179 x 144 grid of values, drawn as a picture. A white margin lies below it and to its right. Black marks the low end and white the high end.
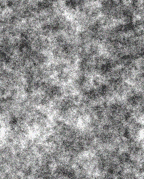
Ninth with the highest average: bottom left. Odd rows or columns: none. Grain: blotchy. Histogram: bell-shaped. Mirror symmetry: none.
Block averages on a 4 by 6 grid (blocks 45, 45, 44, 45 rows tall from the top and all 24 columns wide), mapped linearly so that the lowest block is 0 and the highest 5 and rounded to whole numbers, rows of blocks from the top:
1 1 3 3 1 0
1 1 4 3 1 1
4 5 4 4 1 2
5 4 2 3 1 2
